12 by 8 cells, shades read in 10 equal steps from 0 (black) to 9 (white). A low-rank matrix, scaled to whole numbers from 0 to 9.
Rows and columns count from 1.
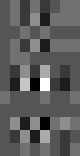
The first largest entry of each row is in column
2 4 3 4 2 5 5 1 1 2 5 3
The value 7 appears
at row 7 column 3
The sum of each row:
26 27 26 27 26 26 26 27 24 27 25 26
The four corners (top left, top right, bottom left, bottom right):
3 4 3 4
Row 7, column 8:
3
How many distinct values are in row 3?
2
